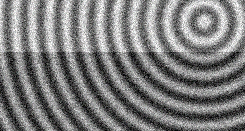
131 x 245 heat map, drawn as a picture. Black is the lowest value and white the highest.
A horizontal seam about 40% of the way down splits the table, and the top part is higher. Overall the values sit about 50% of the way up the scale. Concentric rings centre on the top right. Neither half mirrors the other.
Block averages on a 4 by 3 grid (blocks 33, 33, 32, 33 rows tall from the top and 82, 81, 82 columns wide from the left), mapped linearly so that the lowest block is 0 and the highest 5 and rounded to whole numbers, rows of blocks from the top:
5 5 5
3 3 3
0 0 0
0 0 0
